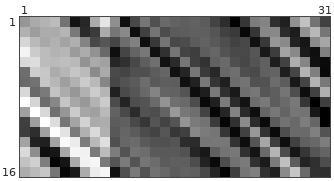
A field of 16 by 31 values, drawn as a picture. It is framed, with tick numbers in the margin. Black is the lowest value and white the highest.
The bottom left is the roughest part. Overall the values sit about 40% of the way up the scale. The bottom middle is the smoothest part. A vertical seam about 30% of the way across splits the table, and the left part is higher. Streaks slant down to the right. The ninth with the highest average is the middle left.
